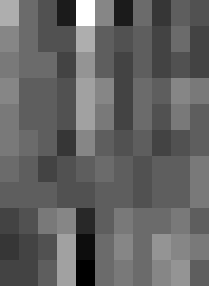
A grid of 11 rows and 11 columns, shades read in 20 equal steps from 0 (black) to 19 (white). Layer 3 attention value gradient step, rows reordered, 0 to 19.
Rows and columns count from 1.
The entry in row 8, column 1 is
7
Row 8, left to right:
7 7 7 6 6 7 7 6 7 7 9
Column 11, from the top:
6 5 5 9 7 7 9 9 7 9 7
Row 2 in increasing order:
5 5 6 6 6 7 7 8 8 10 13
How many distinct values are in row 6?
7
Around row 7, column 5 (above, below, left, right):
10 6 6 8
